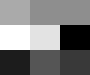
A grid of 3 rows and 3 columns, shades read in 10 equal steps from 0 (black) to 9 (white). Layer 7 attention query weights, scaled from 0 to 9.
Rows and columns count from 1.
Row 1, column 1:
6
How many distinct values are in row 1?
2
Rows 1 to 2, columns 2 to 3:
5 5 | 8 0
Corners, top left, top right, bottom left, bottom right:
6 5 1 2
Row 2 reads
9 8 0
